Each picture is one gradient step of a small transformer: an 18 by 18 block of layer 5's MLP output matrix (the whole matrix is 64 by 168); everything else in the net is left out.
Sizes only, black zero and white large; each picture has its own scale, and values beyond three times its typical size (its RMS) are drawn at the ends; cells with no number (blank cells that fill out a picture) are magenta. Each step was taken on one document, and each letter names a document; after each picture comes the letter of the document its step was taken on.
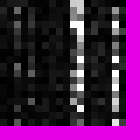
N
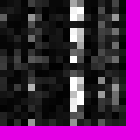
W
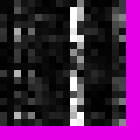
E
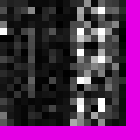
W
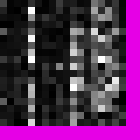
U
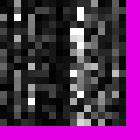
W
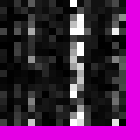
E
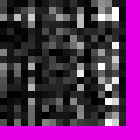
U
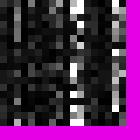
N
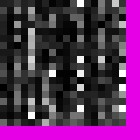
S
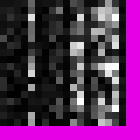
U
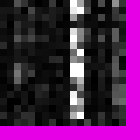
E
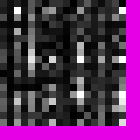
S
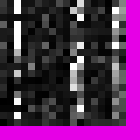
N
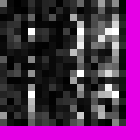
U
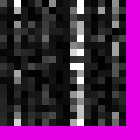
N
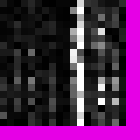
W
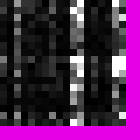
N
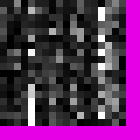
U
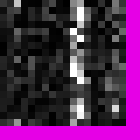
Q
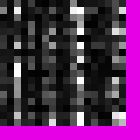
S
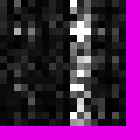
E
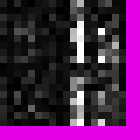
W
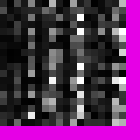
S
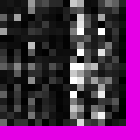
W
